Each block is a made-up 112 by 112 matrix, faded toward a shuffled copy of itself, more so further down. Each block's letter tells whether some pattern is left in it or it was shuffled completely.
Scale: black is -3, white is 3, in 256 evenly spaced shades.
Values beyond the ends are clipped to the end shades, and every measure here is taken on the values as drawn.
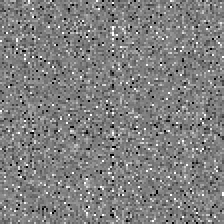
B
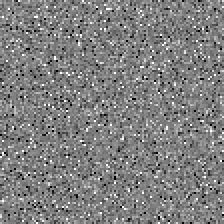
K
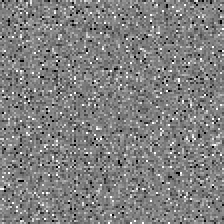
B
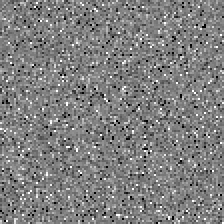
K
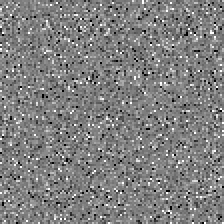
B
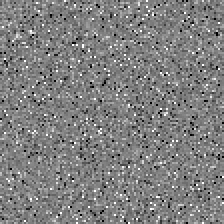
K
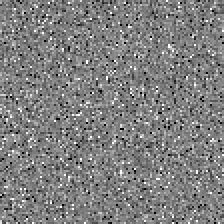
K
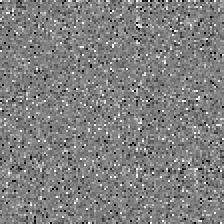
B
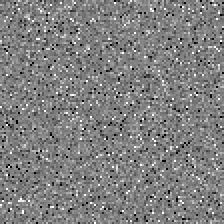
K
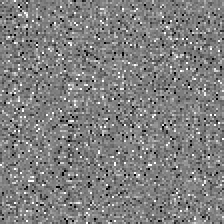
B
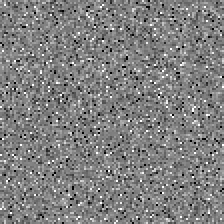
K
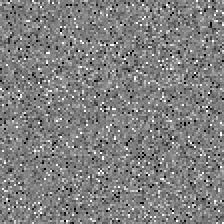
K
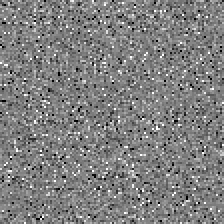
B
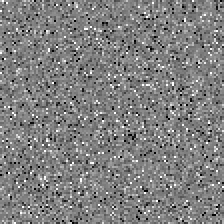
B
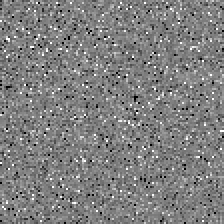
K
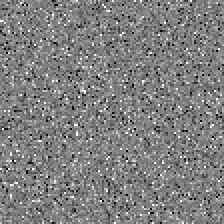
K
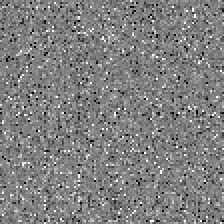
B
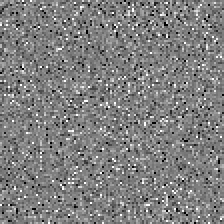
B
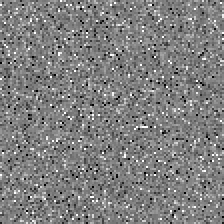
K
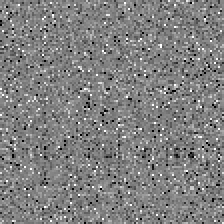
B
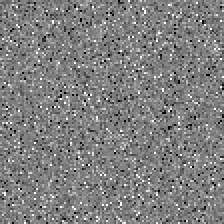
K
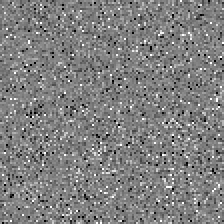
B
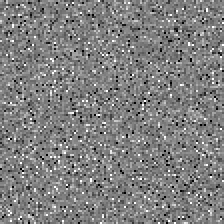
K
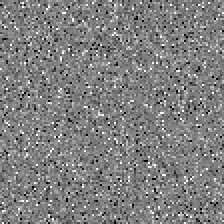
B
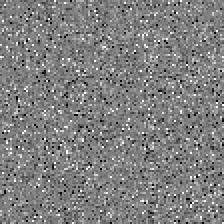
B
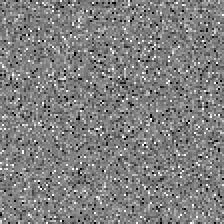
K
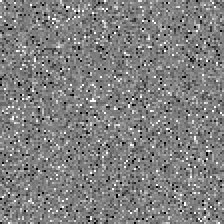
K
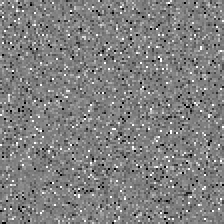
K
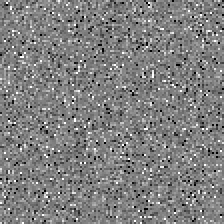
B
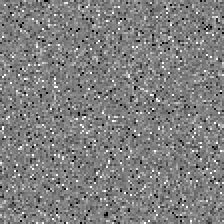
K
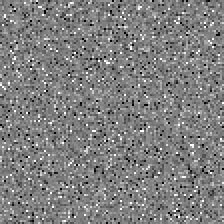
K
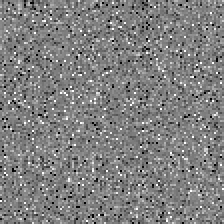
B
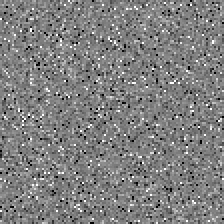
K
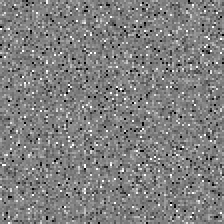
B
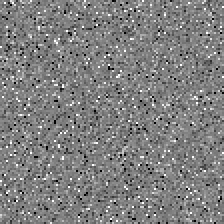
K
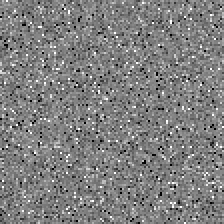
K
